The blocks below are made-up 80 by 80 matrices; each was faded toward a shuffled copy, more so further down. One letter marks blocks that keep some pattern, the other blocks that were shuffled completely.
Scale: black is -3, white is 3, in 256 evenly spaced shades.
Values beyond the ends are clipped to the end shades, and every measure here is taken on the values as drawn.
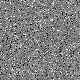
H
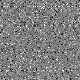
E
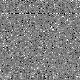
E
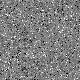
H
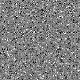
E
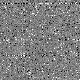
E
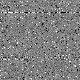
E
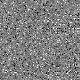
E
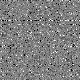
E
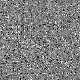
E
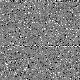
E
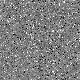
H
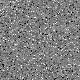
H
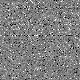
E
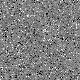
H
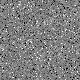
H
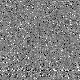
E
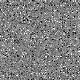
E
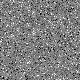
H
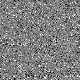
E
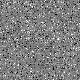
E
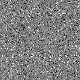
E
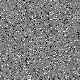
E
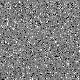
E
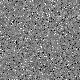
H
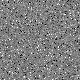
H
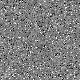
E
